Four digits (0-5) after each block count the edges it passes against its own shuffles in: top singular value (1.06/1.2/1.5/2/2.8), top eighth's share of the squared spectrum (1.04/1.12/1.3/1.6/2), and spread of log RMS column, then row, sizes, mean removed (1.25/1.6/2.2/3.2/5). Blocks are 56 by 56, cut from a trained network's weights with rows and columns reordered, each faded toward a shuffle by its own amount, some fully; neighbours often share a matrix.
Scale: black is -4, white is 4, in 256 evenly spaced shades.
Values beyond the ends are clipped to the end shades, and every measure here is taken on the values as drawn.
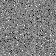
0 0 0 0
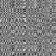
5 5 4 3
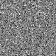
2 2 0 0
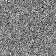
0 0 0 0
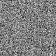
2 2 0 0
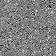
0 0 0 0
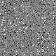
2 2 2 0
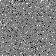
0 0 0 0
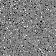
0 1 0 0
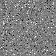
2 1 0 0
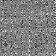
3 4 3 0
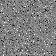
0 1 0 0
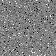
0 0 0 0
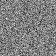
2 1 0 0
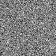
0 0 0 0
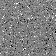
1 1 1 0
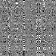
3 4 3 1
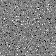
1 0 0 0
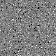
2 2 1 0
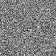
3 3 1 2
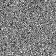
0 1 0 0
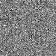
2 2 0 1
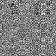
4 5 2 2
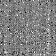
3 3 0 2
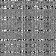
4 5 1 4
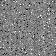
0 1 0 0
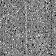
2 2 0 1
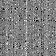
3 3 1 2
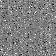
1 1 0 1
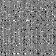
3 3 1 2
